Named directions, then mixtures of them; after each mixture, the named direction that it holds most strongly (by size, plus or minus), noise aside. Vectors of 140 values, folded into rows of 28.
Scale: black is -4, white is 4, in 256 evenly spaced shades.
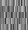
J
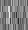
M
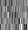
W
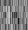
M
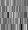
W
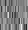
W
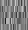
J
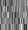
W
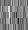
M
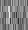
M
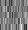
W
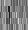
M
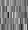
W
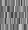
J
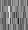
M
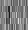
M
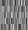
J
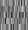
J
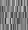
J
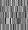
J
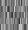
J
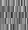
J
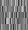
J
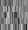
W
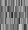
J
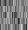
W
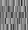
J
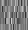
J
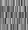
J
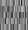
J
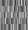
J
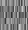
J
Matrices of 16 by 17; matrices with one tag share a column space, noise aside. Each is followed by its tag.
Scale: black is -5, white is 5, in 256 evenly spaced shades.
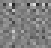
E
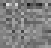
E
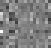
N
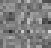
N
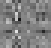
N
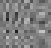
N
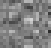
N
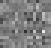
N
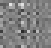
E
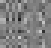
N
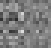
N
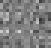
N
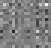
E
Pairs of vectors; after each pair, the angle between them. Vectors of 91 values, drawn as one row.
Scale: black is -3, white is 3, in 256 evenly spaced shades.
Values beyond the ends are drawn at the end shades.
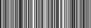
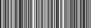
nearly parallel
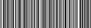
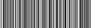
nearly parallel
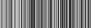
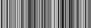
partly aligned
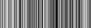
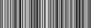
partly aligned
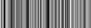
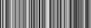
nearly opposite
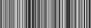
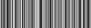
orthogonal
